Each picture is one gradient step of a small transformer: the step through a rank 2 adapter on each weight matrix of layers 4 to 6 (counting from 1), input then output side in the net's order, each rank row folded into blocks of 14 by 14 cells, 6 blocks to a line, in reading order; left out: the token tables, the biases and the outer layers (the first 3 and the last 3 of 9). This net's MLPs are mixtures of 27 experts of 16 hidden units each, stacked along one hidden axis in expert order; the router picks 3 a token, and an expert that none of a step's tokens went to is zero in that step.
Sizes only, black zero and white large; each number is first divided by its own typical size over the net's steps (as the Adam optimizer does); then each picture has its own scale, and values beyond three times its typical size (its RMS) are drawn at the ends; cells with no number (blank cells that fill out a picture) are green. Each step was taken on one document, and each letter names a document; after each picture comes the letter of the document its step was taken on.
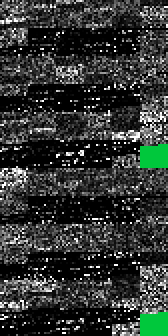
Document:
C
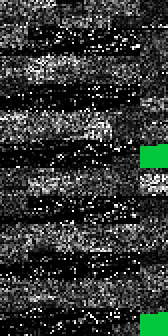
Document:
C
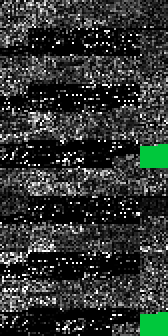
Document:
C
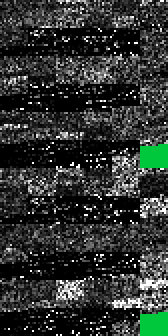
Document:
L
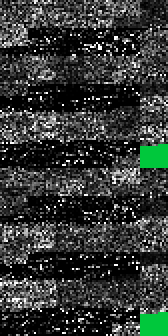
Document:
C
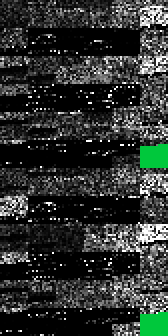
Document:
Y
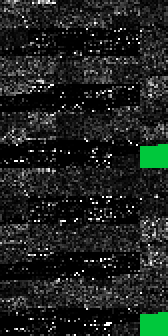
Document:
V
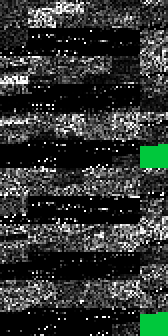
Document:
Y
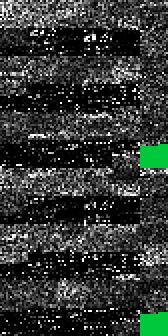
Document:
L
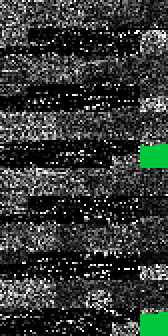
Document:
C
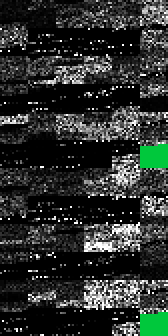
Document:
Y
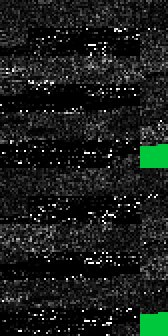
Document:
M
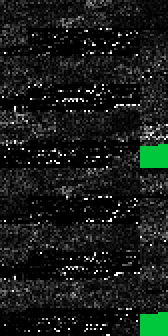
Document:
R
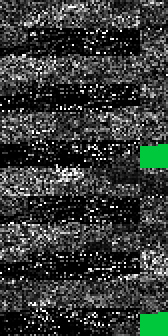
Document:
L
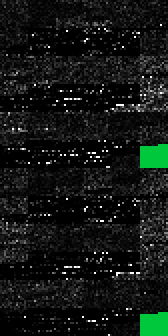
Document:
R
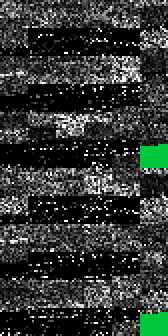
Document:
L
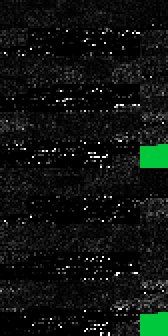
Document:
R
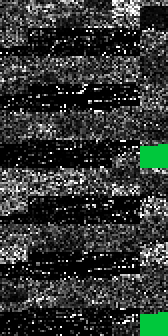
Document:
L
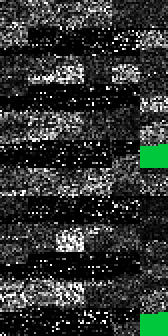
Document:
C
